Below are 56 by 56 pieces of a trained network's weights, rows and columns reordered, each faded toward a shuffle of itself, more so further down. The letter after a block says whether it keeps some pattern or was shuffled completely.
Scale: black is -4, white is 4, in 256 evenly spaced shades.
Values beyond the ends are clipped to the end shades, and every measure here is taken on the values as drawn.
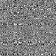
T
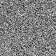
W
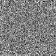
T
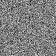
W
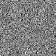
T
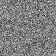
W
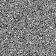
W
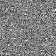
T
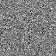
T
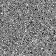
W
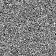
W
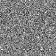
T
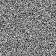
W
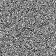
W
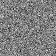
W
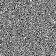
W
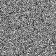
W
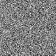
T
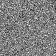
W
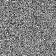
W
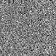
T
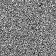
W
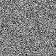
T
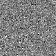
T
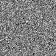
W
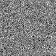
T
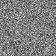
T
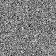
W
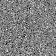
W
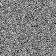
W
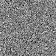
T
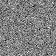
W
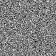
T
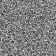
W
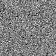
W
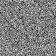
W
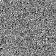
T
